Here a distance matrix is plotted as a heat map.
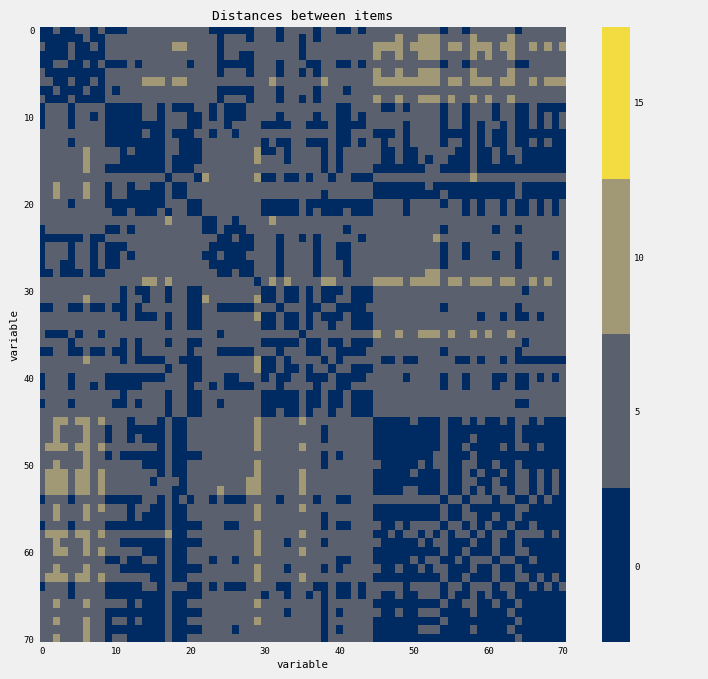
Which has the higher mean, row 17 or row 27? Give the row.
17
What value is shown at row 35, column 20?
5
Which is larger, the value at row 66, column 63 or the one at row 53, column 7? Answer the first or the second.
the second
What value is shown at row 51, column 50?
5
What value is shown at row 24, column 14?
5
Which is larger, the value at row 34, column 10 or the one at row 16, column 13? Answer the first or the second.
the first
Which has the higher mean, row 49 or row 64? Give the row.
64
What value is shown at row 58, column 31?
5
